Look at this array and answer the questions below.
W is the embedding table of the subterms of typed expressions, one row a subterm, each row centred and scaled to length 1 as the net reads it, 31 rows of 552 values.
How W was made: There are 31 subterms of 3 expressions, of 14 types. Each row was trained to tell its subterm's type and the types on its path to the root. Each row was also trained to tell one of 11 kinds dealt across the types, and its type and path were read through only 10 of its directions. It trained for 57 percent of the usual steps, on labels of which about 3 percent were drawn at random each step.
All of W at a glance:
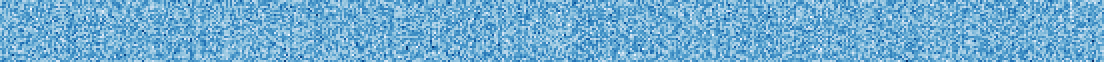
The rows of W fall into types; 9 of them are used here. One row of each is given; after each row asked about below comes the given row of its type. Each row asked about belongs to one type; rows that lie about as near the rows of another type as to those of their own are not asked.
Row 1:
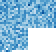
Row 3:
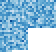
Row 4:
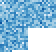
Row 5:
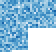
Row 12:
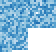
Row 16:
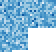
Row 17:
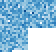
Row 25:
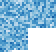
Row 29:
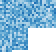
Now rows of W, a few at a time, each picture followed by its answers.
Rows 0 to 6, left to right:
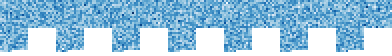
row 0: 16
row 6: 4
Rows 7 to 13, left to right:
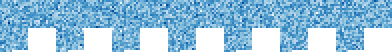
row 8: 12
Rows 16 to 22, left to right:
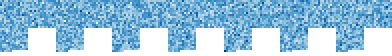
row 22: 16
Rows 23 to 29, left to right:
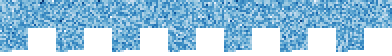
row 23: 4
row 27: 12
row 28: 12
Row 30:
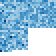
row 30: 3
